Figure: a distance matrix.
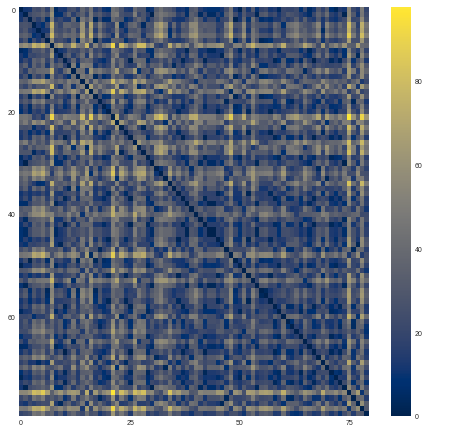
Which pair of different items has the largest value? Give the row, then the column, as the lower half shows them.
75, 21
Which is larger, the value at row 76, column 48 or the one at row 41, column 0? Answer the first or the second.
the first
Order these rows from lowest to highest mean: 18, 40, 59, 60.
59, 18, 60, 40
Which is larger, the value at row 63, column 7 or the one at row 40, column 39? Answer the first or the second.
the first
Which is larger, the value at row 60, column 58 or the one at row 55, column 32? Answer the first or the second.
the second
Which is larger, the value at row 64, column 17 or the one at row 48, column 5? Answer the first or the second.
the second
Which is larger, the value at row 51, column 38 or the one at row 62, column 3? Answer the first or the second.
the second
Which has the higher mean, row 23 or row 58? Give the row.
23
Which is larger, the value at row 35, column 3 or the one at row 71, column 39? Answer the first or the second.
the first
